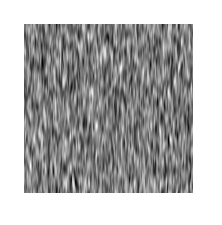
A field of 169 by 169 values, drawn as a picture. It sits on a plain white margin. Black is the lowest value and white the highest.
Slope: none. Mirror symmetry: none. Histogram: bell-shaped. Grain: streaks running down. Average level on the scale: 50%.
